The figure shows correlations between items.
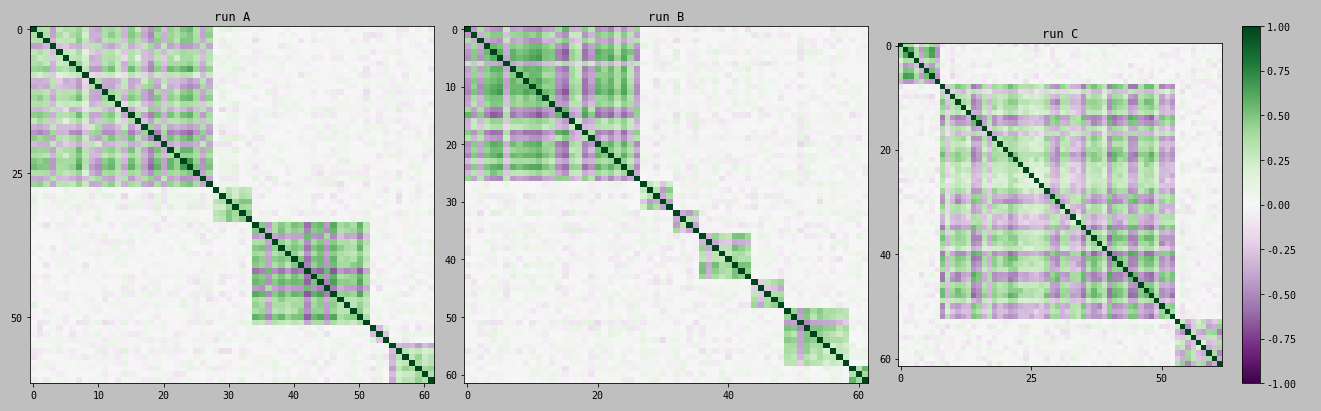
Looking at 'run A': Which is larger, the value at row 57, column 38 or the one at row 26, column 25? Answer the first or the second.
the first
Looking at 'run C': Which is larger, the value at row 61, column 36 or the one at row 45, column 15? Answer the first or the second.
the second
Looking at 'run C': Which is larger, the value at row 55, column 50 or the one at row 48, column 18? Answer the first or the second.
the second
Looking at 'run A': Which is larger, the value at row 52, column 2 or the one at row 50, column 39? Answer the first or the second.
the second
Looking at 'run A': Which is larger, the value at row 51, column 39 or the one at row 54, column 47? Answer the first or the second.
the first
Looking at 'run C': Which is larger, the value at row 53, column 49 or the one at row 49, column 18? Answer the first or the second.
the second
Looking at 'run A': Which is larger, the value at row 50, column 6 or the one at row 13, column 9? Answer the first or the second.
the first
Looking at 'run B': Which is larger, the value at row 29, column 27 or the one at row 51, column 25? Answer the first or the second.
the first
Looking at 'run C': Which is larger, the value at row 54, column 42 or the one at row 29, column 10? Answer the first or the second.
the first
